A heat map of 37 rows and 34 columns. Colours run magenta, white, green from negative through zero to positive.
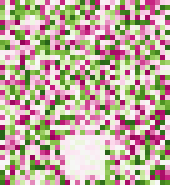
The bottom middle is the calmest part. No overall slope runs across the table. Neither half mirrors the other. In the bottom middle lies a patch that is calmer than the rest. The grain is fine, like static.
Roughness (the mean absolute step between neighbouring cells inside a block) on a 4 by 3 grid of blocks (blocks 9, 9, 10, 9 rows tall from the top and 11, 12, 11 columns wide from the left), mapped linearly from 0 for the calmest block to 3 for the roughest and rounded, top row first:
223 | 232 | 223 | 202
